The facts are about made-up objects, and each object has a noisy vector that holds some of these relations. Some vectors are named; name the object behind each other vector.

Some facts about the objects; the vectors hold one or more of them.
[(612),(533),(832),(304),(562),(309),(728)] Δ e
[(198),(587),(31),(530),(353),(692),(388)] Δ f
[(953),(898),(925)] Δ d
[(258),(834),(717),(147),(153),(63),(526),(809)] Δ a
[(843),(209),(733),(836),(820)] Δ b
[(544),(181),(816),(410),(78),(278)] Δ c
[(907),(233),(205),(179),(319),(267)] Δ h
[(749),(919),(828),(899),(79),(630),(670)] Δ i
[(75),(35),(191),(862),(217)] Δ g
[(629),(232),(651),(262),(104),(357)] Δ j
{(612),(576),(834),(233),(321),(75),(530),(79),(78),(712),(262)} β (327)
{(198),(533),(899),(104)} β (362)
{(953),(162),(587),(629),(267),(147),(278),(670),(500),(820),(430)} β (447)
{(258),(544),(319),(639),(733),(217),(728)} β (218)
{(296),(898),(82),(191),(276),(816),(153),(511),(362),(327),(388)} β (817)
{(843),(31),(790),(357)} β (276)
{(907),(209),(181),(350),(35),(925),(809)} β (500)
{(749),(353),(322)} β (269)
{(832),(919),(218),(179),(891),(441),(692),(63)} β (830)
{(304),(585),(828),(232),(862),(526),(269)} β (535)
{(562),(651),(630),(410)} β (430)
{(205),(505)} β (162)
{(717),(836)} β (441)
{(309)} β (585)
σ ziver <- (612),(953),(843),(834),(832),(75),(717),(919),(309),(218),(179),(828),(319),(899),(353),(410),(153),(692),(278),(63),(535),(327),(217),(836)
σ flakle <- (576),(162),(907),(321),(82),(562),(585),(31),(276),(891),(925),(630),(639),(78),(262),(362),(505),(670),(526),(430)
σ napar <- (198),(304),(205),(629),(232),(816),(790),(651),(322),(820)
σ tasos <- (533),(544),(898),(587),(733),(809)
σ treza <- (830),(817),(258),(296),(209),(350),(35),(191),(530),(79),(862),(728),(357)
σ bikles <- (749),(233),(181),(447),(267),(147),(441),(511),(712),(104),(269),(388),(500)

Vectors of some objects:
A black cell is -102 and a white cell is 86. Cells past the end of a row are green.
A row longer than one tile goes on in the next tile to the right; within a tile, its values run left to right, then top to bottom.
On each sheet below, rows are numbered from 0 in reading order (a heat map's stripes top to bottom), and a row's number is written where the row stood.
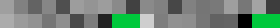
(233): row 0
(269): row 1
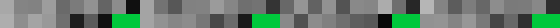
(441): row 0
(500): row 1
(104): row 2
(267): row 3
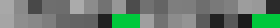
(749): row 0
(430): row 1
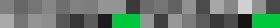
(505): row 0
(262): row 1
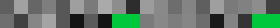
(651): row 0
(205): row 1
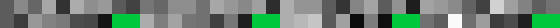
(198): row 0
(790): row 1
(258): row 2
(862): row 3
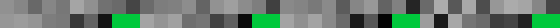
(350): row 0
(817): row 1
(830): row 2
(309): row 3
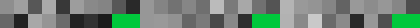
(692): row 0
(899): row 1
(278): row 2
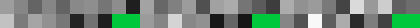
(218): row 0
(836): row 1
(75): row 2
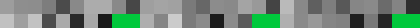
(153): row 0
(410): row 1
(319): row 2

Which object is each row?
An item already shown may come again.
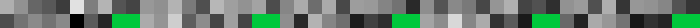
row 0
(953)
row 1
(816)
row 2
(832)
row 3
(733)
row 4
(692)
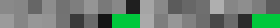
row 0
(447)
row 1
(828)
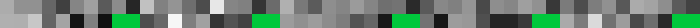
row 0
(258)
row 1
(35)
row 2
(500)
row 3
(562)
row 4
(843)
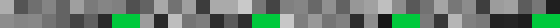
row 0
(907)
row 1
(612)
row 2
(327)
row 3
(728)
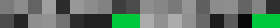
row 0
(587)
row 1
(830)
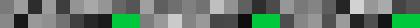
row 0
(353)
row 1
(209)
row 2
(898)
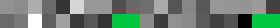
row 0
(191)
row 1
(232)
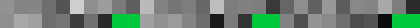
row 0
(79)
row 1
(919)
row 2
(104)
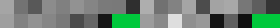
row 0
(500)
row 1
(836)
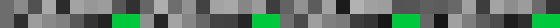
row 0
(388)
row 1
(304)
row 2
(530)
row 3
(31)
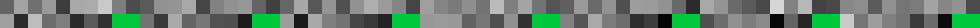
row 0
(612)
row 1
(533)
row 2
(309)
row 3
(899)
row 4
(357)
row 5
(953)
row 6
(535)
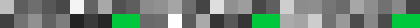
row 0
(925)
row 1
(191)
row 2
(181)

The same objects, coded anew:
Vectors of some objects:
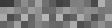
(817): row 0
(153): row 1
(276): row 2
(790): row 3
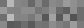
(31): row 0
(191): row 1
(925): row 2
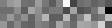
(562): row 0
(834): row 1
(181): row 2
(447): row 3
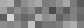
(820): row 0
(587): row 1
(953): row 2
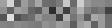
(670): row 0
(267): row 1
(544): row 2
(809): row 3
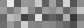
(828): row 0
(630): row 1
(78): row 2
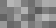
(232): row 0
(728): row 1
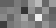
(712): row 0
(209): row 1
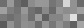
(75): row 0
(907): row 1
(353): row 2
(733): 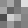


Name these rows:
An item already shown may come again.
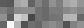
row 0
(218)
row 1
(898)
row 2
(526)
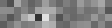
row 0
(790)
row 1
(535)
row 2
(898)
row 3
(562)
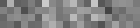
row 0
(104)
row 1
(322)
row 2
(304)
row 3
(388)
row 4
(205)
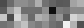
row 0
(269)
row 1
(147)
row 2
(218)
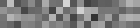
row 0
(388)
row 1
(350)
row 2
(816)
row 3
(327)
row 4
(728)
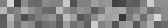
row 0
(899)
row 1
(533)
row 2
(843)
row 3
(217)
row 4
(327)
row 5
(692)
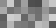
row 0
(836)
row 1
(830)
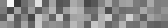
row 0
(181)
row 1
(919)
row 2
(585)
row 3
(441)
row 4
(832)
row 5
(198)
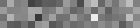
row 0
(31)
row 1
(327)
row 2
(612)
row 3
(209)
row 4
(304)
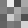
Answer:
(749)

